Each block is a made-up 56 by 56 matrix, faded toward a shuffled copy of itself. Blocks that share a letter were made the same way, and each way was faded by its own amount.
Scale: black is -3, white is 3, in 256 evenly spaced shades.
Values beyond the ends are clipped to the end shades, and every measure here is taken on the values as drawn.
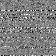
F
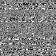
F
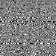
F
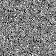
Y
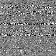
F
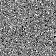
Y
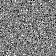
Y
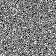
Y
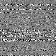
F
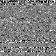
F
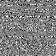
F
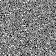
Y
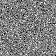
Y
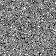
Y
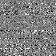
F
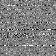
F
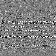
F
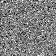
Y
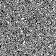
Y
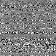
F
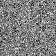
Y
